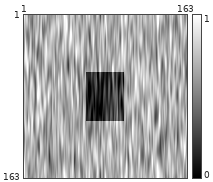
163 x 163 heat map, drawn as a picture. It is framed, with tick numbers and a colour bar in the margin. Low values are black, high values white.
Most values sit high, with a long tail of low ones. There is no overall slope. The centre is the ninth with the lowest average. In the centre lies a patch that is lower than the rest.
